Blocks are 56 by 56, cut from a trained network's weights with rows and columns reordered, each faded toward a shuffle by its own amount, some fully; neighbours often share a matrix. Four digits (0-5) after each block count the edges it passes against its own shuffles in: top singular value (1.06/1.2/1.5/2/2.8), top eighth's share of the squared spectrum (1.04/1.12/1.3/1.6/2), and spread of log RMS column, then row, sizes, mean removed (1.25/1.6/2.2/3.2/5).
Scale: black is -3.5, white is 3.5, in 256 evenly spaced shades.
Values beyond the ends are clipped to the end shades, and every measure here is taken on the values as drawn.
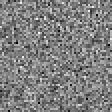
1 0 0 0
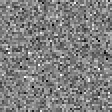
0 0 0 0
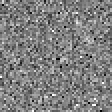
2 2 0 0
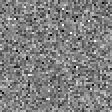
0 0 0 0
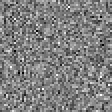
3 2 1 0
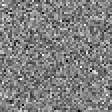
2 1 0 0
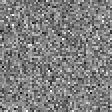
0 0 0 0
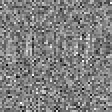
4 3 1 1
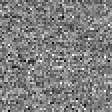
2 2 1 1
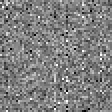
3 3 2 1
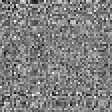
4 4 0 2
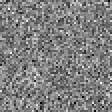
2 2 0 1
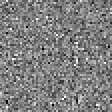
2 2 0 0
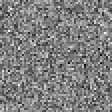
1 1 0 0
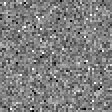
0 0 0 0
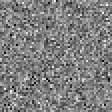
1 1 0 0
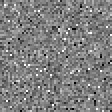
0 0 0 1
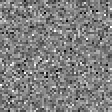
2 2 0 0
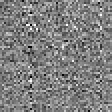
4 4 2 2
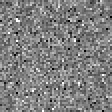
3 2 1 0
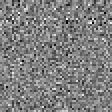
3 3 1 1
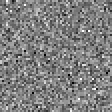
2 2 0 0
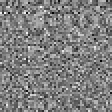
4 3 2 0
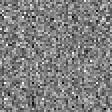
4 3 1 0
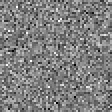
0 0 0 0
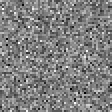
0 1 0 0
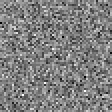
1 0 0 0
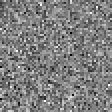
2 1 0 0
